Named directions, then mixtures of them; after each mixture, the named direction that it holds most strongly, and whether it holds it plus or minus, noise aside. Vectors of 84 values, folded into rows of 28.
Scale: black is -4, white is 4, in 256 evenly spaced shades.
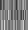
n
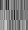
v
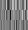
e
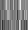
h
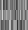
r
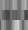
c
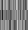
r, minus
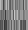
v, minus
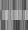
c, minus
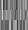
r, plus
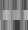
c, minus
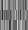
r, minus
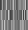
n, plus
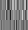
e, plus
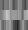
c, minus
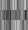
c, plus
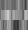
c, minus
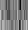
h, minus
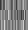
n, plus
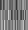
n, plus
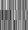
r, minus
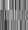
v, minus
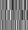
e, minus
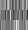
e, minus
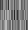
v, plus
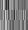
v, plus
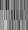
v, plus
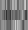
c, plus
